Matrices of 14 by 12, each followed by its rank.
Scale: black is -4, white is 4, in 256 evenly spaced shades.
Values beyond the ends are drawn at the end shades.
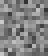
full rank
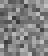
full rank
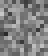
full rank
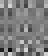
two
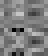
two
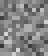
full rank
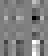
one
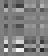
one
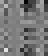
two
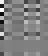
one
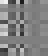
one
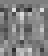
two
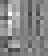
two
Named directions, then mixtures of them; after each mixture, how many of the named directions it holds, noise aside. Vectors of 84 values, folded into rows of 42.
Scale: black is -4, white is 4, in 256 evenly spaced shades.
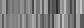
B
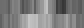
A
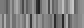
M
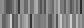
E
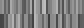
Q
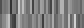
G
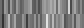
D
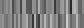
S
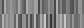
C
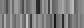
one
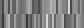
one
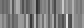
two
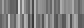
three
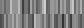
three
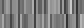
three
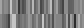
one
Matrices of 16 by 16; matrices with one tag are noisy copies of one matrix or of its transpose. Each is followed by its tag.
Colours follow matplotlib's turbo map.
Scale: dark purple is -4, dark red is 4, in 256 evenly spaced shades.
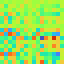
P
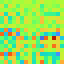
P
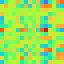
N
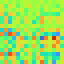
P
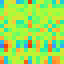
N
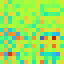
P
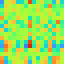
N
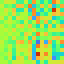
P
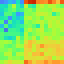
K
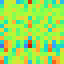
N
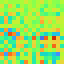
P
